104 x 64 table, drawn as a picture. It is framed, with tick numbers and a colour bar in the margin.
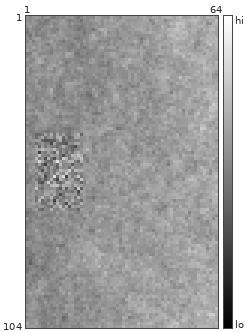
Stripes: none. Odd rows or columns: none. Slope: up to the right. Odd patch: rougher, in the middle left. Average level on the scale: 60%. Roughest part: middle left.
